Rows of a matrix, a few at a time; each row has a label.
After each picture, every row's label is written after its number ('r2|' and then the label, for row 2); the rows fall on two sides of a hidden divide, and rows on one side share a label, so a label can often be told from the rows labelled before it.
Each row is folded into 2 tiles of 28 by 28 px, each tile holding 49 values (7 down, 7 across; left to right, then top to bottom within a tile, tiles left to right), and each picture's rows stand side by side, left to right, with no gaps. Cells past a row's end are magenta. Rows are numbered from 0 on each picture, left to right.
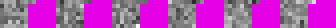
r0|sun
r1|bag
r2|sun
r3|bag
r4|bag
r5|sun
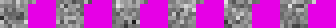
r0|bag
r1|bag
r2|sun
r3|bag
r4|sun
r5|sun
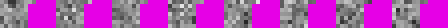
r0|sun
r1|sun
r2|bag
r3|bag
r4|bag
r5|sun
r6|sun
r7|bag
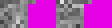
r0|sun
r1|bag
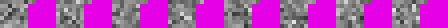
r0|bag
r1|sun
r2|bag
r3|sun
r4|bag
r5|bag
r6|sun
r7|bag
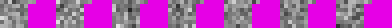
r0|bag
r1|bag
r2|bag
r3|bag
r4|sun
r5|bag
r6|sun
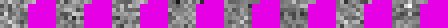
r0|bag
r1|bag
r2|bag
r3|bag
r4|sun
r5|bag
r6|bag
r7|bag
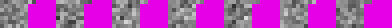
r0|bag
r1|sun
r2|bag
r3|sun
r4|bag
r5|sun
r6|sun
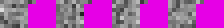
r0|sun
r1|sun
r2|sun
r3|bag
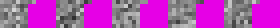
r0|sun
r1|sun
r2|bag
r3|sun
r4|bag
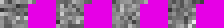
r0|sun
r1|sun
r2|bag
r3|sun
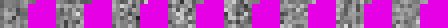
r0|sun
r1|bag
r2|sun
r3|sun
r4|sun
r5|bag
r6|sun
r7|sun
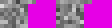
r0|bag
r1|sun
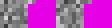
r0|bag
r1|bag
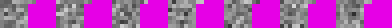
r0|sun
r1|sun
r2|sun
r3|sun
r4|sun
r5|bag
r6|sun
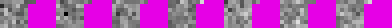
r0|sun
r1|bag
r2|bag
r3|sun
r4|bag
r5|sun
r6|sun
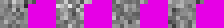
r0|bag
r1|bag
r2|bag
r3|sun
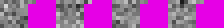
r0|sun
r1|sun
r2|sun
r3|sun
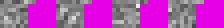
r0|bag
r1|sun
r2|bag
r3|bag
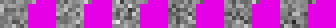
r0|bag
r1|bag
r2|bag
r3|bag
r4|bag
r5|sun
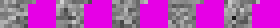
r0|bag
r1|bag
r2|sun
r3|sun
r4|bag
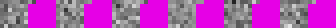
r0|bag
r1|bag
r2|bag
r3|sun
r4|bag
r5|bag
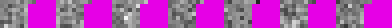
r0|bag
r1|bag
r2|bag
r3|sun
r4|bag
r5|bag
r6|bag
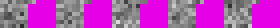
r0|bag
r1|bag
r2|bag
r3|sun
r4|bag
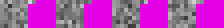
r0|bag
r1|bag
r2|sun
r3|bag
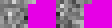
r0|sun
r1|sun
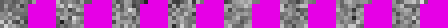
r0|sun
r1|sun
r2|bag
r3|bag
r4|bag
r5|bag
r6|bag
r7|sun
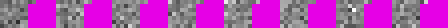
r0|sun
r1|bag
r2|sun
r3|bag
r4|sun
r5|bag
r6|bag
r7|sun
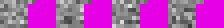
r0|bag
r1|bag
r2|bag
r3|sun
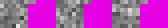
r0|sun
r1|bag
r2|bag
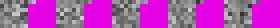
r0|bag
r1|bag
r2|bag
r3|bag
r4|sun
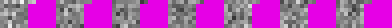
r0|sun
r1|bag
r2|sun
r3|sun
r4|bag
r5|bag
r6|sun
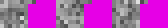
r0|bag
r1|sun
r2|sun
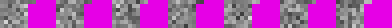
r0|bag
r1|sun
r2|bag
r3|sun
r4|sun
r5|bag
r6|sun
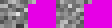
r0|bag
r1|bag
